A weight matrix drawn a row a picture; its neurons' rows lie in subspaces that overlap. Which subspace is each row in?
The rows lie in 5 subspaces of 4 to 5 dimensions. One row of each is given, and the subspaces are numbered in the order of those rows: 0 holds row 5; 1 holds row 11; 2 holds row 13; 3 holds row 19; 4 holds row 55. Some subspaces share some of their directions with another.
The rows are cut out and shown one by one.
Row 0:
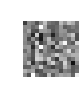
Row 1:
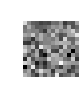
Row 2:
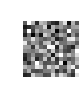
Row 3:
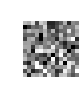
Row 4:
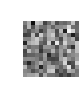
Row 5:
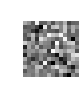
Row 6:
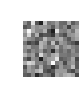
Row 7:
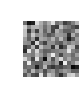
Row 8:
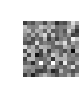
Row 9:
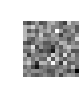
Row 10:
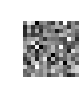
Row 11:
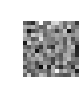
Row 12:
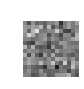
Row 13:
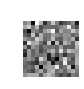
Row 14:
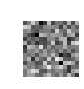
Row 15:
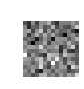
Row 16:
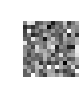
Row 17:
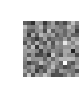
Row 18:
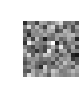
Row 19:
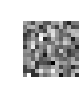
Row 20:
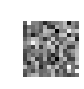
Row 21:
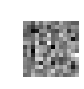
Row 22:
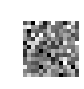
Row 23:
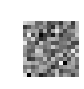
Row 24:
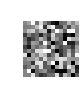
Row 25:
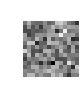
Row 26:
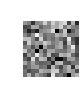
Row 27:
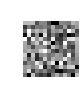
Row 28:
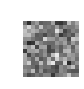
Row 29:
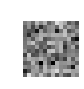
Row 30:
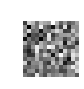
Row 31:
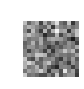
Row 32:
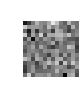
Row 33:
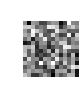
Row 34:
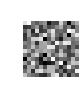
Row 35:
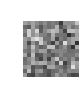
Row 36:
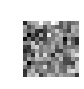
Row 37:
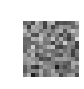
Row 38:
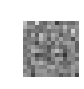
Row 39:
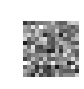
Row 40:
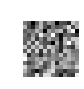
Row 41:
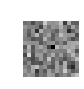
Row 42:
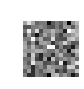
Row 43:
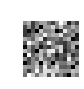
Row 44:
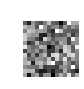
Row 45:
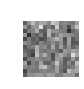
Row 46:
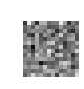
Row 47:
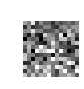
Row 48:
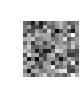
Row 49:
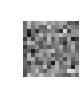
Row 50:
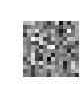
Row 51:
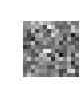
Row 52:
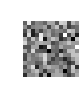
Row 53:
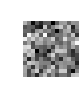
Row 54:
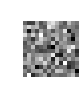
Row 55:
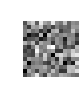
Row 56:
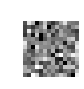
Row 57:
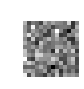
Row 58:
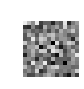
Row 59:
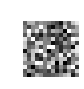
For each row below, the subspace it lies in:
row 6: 2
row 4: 2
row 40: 2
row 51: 4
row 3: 1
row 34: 3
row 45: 4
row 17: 2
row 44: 3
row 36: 4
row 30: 4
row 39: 1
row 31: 2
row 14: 1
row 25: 3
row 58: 0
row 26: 1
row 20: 2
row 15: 2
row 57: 2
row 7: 3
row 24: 4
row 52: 1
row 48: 4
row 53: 4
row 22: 2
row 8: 2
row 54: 1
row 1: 3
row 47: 1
